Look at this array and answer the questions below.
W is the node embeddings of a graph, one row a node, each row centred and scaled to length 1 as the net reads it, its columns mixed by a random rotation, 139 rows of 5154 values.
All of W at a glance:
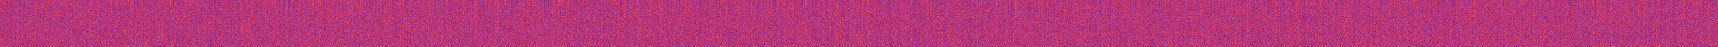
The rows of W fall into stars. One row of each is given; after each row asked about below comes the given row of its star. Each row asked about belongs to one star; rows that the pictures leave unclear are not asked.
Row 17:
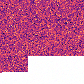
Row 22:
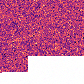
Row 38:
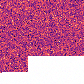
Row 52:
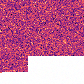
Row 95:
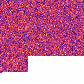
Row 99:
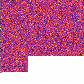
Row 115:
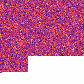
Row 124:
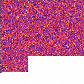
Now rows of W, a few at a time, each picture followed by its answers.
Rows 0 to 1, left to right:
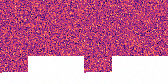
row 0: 99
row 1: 95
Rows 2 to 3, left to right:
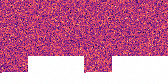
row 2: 22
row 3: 17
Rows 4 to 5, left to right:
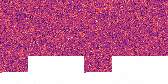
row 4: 115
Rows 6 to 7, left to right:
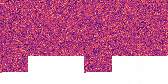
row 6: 99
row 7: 22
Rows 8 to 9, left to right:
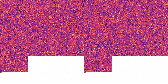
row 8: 124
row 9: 115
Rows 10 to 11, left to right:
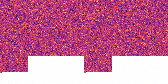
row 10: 99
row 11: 17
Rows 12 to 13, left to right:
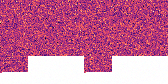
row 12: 22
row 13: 22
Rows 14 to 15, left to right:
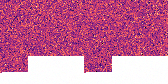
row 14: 99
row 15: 22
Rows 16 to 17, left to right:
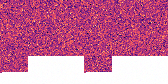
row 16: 115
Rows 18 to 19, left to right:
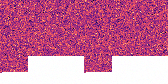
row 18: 52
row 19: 124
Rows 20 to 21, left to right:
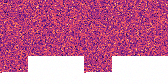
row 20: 115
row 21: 115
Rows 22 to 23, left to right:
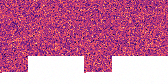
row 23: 38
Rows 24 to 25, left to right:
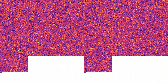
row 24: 124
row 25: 52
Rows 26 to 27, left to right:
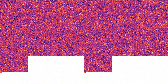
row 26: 99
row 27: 38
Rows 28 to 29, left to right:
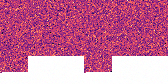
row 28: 115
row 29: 124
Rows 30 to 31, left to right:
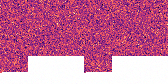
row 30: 38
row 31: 124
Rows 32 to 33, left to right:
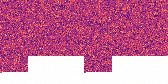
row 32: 22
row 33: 22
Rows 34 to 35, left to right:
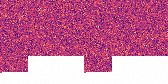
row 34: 22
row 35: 17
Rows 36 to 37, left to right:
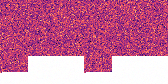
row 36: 38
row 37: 99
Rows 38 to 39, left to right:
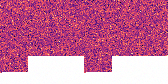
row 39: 22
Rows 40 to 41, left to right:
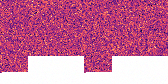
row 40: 124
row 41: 52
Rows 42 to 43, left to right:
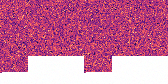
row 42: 22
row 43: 124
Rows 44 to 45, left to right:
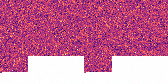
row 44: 95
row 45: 99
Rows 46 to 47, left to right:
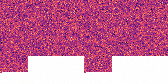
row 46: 115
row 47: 38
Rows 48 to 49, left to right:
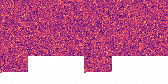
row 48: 22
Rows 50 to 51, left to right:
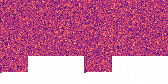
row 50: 124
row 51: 124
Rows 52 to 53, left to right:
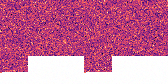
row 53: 52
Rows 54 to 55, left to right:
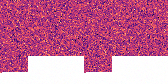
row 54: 38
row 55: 115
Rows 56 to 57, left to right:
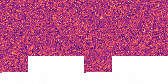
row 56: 38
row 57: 124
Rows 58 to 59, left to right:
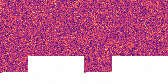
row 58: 52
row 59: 17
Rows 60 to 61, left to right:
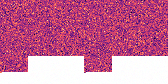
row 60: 115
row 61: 52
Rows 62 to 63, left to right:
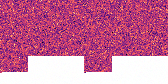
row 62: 95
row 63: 115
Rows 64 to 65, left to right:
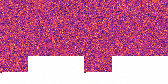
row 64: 95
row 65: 95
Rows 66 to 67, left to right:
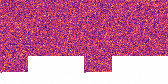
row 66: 115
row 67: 124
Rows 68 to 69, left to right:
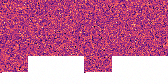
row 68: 115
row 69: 124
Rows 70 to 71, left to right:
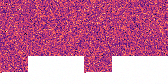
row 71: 38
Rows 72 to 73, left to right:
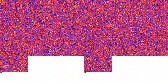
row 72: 52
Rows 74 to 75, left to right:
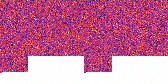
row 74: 17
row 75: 99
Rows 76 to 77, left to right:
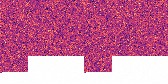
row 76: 52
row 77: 115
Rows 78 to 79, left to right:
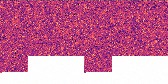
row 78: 38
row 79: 38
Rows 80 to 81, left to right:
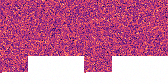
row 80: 17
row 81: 38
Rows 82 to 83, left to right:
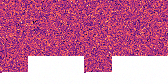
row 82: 95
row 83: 22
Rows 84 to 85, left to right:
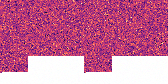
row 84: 95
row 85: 52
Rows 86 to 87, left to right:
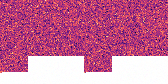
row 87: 38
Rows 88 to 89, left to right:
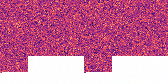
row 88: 115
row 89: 22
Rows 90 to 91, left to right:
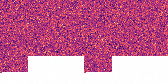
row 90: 99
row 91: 99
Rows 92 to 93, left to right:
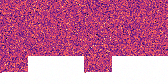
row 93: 38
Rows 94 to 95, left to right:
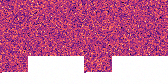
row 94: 99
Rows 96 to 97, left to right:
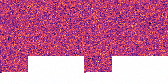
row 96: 124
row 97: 17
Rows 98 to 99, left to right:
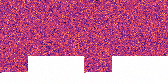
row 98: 17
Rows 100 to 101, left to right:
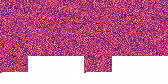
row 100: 52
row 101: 95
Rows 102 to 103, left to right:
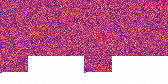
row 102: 22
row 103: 52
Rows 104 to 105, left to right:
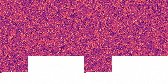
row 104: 52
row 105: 22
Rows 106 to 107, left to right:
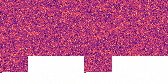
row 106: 95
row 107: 115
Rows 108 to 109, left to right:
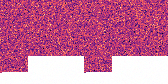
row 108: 99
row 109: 115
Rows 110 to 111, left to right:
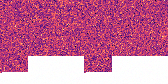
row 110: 115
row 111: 17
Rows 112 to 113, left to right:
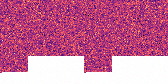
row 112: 115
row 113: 52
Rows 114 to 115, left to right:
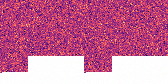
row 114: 99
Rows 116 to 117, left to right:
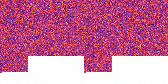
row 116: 124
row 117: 95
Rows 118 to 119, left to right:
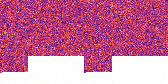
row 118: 17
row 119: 124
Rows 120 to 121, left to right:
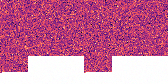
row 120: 22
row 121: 17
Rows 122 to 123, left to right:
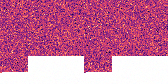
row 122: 17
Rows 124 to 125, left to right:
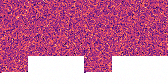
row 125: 124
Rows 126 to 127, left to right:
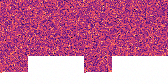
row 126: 38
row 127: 17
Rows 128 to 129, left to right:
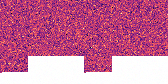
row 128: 38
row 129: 124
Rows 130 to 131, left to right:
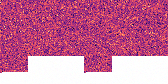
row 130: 52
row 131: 17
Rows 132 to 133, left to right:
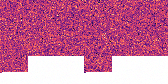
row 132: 52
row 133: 124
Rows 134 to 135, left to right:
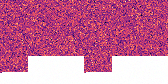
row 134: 115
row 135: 115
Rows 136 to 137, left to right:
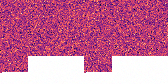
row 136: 38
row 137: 17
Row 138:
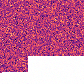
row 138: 95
